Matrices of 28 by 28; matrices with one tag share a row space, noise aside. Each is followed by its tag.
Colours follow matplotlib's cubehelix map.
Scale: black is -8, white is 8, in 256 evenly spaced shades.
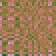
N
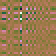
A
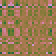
N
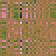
A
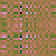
A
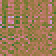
N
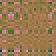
N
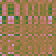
N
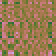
N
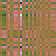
A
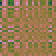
N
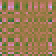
N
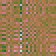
A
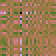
A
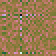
A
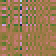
A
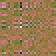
A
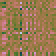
A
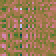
A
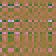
N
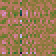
A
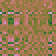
N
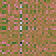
A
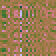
A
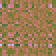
N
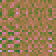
N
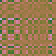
N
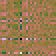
A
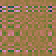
N
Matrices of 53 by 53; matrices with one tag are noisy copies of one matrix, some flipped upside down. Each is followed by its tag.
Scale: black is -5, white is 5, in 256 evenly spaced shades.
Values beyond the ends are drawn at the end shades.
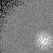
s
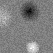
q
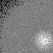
s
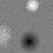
q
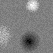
q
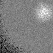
s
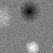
q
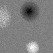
q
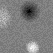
q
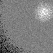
s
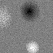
q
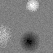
q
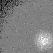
s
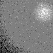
s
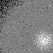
s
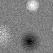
q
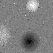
q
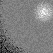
s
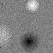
q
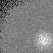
s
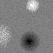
q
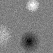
q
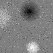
q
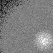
s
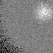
s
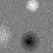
q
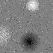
q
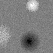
q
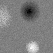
q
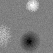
q
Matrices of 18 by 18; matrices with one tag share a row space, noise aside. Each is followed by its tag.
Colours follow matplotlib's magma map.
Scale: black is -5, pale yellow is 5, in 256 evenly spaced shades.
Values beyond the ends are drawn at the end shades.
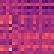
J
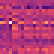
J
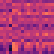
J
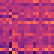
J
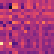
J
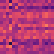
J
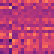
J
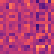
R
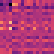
J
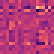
R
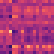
J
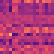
J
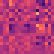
R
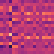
J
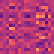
R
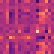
R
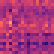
J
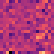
R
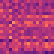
J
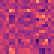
R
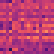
J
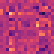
R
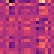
R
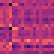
J
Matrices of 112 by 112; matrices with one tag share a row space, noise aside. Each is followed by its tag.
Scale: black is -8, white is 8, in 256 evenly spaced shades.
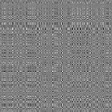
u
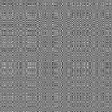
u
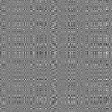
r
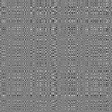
r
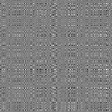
r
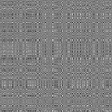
u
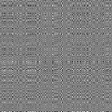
u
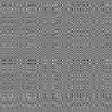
u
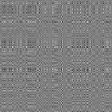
u
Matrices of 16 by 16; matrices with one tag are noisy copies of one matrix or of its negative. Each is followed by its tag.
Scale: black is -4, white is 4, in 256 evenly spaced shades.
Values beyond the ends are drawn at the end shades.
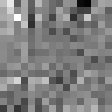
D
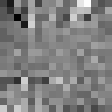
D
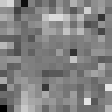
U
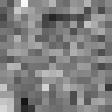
U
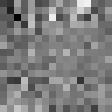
D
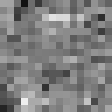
U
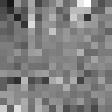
D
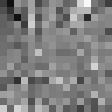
D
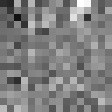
D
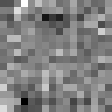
U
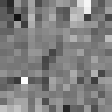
D
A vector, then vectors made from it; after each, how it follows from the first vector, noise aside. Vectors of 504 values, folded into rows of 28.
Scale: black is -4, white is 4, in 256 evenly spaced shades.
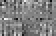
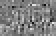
wrapped around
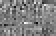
wrapped around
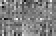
negated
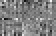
negated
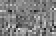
wrapped around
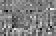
wrapped around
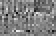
wrapped around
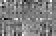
negated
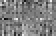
negated
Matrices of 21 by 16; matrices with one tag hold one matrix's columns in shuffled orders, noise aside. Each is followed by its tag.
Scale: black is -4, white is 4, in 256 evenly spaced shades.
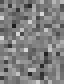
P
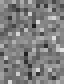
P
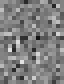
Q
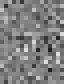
Q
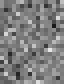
P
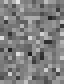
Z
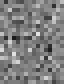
Q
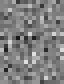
Q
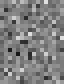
Z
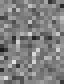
Q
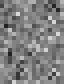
P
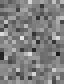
Z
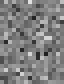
Z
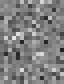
Z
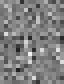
Q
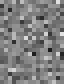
Z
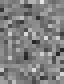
Z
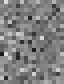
Z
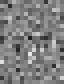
Q
